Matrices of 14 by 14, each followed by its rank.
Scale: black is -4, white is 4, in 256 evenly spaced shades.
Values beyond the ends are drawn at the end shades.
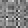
two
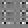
one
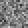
full rank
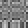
two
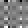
one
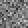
full rank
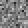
full rank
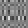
one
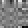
two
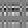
one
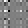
one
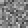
full rank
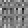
two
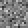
full rank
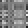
two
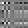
one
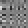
two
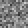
full rank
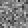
full rank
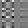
one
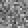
full rank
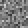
full rank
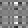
one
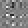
two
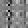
two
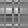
one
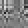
two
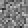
full rank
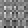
two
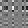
one
